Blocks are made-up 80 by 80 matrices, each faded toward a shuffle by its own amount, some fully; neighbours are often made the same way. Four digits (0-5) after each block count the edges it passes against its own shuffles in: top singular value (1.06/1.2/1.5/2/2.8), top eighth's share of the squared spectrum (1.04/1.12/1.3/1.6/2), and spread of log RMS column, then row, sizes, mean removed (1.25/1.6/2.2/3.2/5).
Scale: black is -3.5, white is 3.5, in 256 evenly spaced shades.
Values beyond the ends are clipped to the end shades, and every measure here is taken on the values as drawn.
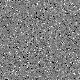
0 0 0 0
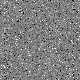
1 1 0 0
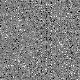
1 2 2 0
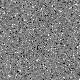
0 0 0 0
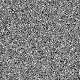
0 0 0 0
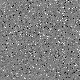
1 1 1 1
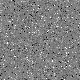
0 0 0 0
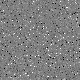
0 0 0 0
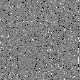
2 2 2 0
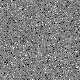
1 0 0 0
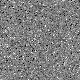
0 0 0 0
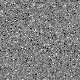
0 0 0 1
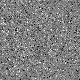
0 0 0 1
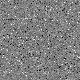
0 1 0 1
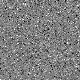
3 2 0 1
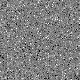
3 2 1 1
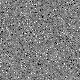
1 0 0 0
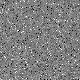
3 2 0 0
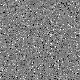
3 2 0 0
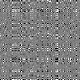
5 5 3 4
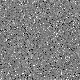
2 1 0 0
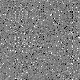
3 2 1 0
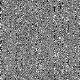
1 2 3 0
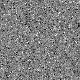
0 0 1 0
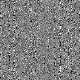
2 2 3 0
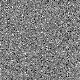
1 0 2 0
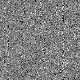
1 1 2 0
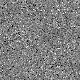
0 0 0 0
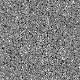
0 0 2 0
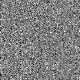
1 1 2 0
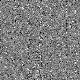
1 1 2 0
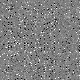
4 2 2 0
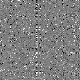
4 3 2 2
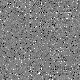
3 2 0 1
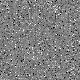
2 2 0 0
